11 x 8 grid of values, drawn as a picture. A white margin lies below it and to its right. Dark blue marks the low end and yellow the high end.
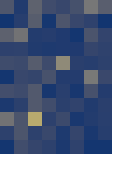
Average level on the scale: 20%. Grain: fine. Calmest part: bottom right. Mirror symmetry: none.
